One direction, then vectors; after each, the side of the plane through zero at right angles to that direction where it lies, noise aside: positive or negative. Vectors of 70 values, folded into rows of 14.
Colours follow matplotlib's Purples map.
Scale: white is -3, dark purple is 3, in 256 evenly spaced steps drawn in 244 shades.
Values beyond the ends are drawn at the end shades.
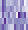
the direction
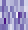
positive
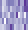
negative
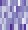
negative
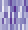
negative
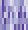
positive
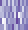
negative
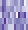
positive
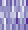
negative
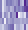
negative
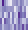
positive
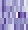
positive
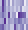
positive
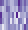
negative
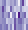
positive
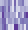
positive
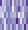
negative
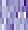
negative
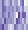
positive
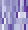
negative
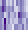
positive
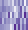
positive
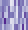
positive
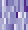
negative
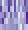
negative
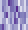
positive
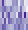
positive
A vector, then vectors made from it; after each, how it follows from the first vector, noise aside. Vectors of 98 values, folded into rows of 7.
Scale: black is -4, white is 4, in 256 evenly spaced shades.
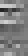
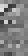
sign-scrambled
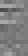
shrunk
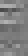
shrunk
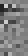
sign-scrambled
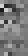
sign-scrambled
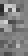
sign-scrambled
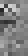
sign-scrambled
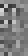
sign-scrambled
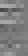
shrunk
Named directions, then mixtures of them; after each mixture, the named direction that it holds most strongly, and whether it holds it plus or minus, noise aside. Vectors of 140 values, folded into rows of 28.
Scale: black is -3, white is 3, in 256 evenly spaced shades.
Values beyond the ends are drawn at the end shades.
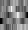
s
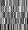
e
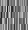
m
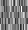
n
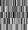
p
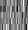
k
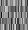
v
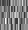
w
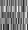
k, minus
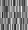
v, minus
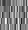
w, plus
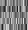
k, plus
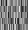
v, plus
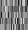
v, plus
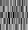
p, plus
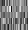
e, plus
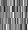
k, plus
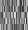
e, minus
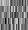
w, minus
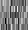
w, minus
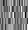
n, plus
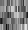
s, plus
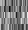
e, minus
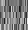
e, minus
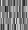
v, minus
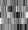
s, minus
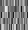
v, plus
